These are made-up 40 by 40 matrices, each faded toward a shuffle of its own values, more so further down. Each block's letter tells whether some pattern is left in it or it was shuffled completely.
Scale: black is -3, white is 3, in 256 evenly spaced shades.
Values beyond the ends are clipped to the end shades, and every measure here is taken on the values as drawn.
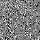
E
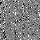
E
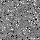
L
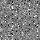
E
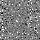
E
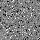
L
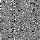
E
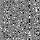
E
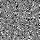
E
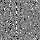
E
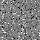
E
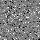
L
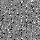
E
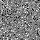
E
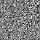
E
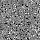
L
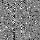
E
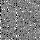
E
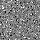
L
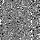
E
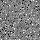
L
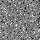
L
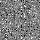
E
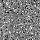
L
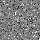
L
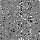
E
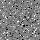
L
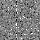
E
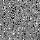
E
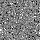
L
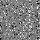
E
